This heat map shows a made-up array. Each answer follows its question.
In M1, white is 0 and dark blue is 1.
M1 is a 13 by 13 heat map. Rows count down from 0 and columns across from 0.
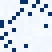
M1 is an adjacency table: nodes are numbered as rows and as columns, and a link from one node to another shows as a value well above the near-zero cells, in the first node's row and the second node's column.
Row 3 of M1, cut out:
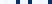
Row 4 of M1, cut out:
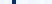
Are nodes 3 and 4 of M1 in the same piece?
yes
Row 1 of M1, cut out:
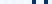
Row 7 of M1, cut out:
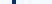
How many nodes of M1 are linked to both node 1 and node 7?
0
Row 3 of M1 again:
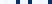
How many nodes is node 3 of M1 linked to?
3
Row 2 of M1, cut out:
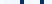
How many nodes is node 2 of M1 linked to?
2
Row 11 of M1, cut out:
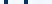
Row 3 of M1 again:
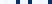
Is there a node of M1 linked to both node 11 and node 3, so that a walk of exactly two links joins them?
no
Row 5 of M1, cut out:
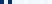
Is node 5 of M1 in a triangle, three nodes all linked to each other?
no
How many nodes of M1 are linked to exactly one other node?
6
